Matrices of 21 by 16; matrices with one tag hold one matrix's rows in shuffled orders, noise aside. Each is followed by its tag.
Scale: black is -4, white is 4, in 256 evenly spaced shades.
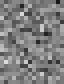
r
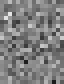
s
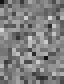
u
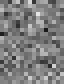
u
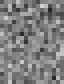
s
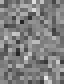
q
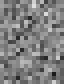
q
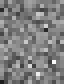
u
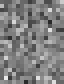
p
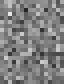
s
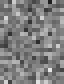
p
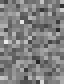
r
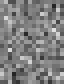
s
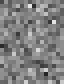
u
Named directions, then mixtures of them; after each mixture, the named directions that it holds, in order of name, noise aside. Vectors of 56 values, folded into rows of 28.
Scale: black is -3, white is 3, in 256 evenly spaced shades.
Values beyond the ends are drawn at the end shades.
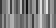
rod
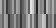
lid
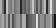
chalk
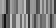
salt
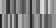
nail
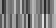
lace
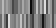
lace, lid, nail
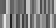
salt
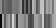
lace, nail, rod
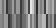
lid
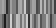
salt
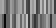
salt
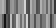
salt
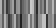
lid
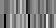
lace, lid, salt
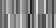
lid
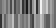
nail, rod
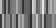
chalk, lace, nail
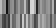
lid, salt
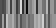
lace, rod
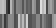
nail, salt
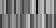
lid, nail, rod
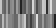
chalk, nail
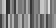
chalk, lace, nail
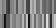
lace, salt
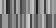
lid, nail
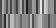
rod, salt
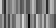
chalk, lace, salt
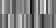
lace, lid, nail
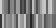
chalk, nail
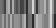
chalk, rod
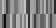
salt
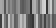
chalk, lid, nail
